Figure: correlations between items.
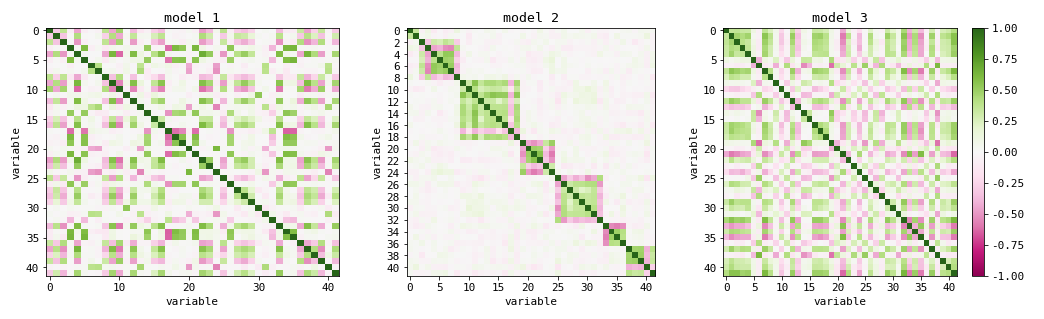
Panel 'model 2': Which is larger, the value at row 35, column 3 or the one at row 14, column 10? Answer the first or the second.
the second
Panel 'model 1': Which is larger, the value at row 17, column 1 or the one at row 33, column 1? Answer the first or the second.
the second
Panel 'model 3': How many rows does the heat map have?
42
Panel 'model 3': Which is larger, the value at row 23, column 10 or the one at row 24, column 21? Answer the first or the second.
the second
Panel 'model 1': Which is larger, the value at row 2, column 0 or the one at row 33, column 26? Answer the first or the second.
the first
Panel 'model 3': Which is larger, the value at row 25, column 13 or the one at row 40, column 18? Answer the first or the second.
the second
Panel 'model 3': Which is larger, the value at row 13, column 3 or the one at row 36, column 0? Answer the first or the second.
the second
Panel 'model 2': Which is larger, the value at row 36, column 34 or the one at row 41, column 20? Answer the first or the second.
the first
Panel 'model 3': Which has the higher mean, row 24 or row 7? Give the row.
7
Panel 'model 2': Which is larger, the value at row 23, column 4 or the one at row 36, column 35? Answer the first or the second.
the second
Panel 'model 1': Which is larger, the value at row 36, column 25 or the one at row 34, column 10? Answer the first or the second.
the first
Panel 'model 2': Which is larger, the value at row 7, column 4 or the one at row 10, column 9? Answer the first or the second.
the first
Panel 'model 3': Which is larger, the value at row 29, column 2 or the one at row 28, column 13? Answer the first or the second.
the first
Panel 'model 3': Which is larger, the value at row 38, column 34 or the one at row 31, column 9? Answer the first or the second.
the second
